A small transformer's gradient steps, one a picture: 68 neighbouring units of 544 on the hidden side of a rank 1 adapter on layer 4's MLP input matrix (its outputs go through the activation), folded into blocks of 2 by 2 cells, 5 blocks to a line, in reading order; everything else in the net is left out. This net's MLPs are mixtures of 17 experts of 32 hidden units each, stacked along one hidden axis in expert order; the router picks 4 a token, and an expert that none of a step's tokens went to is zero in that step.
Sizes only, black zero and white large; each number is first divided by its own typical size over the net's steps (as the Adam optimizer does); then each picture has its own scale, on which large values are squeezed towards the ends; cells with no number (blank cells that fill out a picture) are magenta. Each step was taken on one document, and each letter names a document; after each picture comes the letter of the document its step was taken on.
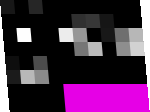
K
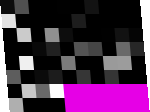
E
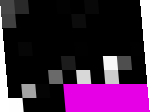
E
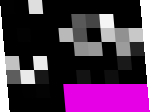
K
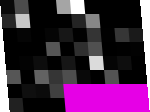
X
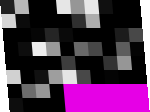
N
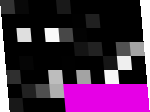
E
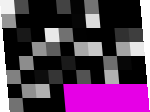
N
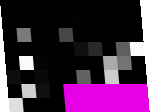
E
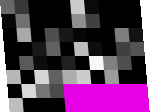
N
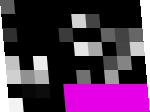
K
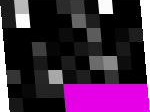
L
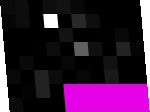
X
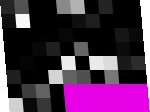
X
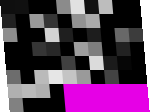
N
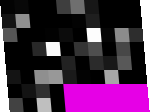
L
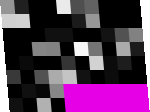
L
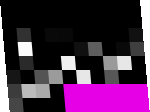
E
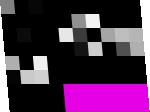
K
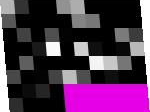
L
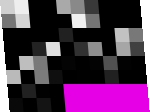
N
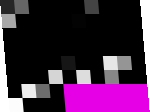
E
